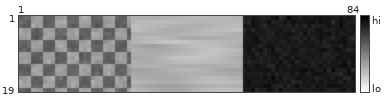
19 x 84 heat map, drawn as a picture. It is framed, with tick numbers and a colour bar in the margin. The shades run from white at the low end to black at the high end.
It is made of 1 by 3 panels. Panel 1,1: middling, checkered, strong in contrast. Panel 1,2: low, streaked across, faint in contrast. Panel 1,3: very high, fine-grained, faint in contrast.
